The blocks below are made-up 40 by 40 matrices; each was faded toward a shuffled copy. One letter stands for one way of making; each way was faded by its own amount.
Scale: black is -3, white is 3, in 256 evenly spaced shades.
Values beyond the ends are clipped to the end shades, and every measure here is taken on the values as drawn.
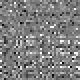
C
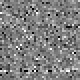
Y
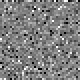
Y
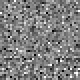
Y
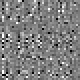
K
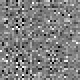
K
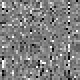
K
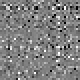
C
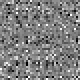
K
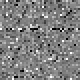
Y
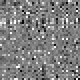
C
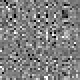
K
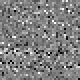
Y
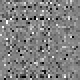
C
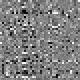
C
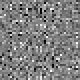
K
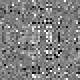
K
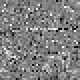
Y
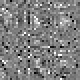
C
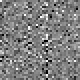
K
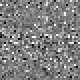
Y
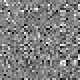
K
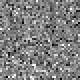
Y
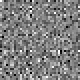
K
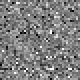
Y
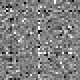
K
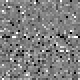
Y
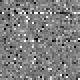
Y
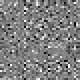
C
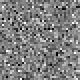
Y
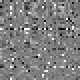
C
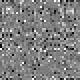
C
